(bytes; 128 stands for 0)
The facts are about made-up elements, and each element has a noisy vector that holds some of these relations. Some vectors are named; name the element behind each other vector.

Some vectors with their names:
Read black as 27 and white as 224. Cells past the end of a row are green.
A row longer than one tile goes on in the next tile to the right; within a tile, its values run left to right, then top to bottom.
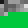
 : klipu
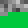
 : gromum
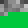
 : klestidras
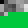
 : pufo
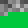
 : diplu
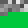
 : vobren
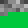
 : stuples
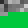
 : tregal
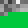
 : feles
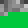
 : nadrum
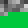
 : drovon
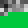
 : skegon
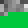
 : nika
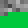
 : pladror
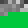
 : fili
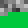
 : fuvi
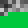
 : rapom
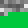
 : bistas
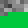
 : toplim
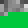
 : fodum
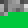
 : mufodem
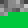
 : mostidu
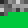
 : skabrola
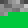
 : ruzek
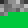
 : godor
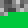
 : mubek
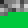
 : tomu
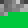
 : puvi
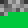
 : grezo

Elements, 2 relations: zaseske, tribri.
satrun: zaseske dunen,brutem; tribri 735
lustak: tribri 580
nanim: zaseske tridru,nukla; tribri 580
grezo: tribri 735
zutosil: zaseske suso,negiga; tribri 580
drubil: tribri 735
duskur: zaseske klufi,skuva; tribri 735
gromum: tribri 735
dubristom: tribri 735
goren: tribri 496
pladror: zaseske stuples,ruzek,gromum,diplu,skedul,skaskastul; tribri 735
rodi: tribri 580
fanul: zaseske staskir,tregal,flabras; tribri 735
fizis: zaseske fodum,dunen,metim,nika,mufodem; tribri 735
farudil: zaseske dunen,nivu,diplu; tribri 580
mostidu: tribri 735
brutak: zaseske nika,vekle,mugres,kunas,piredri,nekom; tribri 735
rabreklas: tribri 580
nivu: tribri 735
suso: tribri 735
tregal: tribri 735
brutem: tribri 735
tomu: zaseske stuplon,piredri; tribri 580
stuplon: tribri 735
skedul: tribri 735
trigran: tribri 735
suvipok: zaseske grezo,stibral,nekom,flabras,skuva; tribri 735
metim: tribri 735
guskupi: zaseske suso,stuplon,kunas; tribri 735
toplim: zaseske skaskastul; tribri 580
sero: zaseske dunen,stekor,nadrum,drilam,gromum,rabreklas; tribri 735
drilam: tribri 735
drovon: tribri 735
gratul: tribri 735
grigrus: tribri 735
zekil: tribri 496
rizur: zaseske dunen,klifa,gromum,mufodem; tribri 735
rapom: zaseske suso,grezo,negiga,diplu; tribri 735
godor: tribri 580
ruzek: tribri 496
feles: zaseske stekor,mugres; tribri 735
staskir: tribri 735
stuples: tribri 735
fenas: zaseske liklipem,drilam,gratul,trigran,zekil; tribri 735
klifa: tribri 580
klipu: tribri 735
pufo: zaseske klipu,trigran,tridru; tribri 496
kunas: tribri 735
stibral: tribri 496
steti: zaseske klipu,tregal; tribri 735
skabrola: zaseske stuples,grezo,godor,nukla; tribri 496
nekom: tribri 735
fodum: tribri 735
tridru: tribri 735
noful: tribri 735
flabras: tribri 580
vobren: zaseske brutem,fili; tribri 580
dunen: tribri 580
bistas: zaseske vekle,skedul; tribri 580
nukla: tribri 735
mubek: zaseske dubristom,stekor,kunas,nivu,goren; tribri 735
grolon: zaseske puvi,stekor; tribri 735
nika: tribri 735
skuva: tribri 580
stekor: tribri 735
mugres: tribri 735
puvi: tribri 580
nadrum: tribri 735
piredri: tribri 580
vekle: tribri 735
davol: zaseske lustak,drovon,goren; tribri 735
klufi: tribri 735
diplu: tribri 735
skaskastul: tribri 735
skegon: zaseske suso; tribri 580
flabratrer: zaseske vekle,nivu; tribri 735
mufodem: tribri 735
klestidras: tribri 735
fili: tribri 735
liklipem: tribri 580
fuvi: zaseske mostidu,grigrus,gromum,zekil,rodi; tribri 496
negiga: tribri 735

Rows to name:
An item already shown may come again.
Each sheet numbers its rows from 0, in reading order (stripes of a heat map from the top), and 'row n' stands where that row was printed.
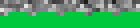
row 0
bistas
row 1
puvi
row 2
fili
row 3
tomu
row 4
piredri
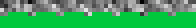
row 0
guskupi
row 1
tridru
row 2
kunas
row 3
flabratrer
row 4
fenas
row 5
nanim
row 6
mugres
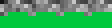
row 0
nukla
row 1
staskir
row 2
puvi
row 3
mugres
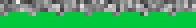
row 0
stekor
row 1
zekil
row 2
fizis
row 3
fili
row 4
rizur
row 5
skuva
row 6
dunen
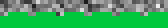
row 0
negiga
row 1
fanul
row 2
duskur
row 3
steti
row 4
skaskastul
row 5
farudil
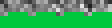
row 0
flabras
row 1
staskir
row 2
brutak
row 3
suso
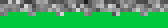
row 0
brutem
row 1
staskir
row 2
nivu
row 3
stuplon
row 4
skuva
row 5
diplu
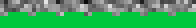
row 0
goren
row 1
sero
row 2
trigran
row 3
tridru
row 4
skedul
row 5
stuplon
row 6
fili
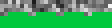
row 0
satrun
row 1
davol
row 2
guskupi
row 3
vekle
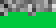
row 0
suvipok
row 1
fizis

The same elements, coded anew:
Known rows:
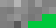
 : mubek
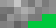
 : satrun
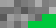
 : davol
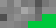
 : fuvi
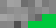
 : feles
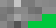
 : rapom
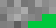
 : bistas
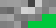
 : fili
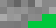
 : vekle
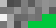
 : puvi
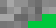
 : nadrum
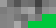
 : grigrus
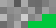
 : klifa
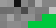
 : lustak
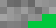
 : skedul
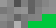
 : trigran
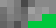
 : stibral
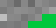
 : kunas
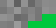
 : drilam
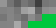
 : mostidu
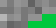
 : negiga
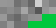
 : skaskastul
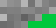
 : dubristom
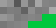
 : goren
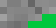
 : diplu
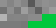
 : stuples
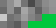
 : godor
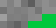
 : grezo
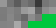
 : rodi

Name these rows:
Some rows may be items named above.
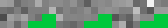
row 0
davol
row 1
grezo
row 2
toplim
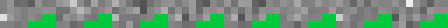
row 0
mugres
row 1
satrun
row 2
tridru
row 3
tregal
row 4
tregal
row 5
flabratrer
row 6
stekor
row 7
fanul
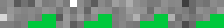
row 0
mugres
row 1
fanul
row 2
rizur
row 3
skuva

